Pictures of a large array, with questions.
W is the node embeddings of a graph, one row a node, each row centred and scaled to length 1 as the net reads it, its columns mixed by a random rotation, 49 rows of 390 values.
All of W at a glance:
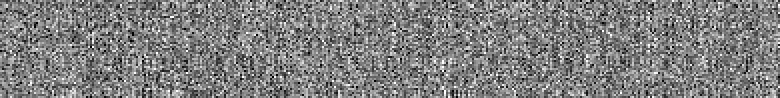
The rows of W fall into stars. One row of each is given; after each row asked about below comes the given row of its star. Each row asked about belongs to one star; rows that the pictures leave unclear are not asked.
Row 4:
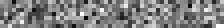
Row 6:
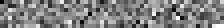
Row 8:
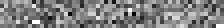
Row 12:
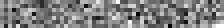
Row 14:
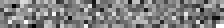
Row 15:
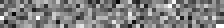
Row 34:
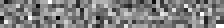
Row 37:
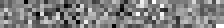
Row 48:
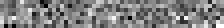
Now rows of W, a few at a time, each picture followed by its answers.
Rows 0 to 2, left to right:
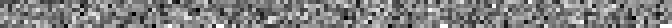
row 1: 4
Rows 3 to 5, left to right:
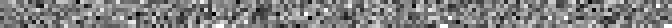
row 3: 12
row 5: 14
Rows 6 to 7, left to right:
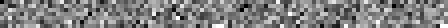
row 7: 4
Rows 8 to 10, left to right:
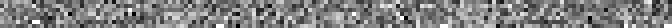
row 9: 15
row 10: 8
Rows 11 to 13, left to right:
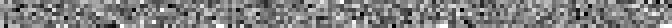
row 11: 12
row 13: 12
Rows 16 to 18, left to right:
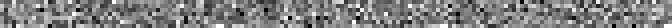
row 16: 6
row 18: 4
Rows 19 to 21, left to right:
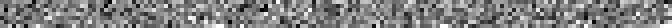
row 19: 6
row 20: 6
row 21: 12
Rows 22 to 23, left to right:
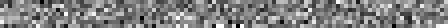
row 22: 8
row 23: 6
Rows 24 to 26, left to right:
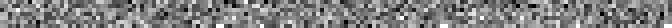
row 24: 14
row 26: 12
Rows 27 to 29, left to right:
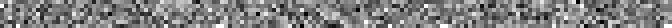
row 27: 6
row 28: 14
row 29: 34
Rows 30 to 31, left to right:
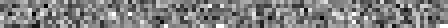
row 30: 14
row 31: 34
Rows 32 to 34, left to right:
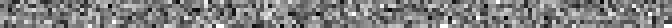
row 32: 48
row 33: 14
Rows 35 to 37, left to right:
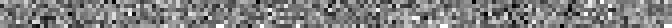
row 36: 8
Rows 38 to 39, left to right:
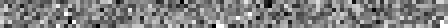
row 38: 8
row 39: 48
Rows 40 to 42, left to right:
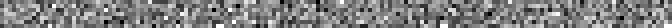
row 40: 8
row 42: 4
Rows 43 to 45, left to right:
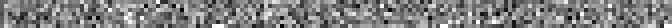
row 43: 34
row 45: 37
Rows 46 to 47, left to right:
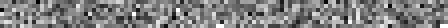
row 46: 37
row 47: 37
